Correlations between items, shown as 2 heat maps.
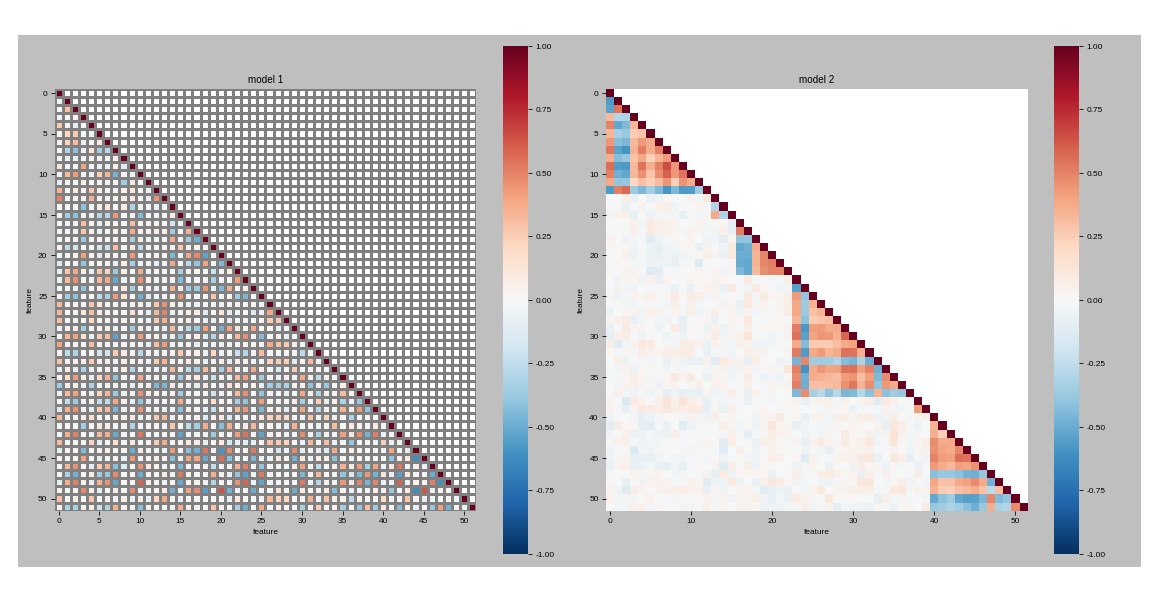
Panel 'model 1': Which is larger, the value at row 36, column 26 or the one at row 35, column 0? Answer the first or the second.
the second
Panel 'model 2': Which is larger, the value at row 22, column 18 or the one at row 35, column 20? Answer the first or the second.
the first
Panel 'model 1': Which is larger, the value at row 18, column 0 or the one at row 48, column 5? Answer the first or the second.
the second
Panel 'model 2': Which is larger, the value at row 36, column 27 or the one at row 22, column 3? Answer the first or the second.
the first
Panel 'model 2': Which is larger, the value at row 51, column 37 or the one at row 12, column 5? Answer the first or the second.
the first
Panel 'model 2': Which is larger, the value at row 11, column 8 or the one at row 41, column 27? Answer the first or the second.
the first
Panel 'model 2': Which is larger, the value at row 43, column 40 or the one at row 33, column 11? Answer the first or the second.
the first
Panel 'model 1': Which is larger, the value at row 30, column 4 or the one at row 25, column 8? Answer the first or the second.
the second
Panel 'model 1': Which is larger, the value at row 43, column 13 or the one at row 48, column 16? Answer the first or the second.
the first
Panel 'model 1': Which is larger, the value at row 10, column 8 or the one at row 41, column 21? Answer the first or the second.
the second
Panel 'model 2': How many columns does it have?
52
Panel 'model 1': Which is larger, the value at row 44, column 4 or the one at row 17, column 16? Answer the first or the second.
the second
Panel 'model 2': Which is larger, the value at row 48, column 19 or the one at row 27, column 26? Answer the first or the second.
the second
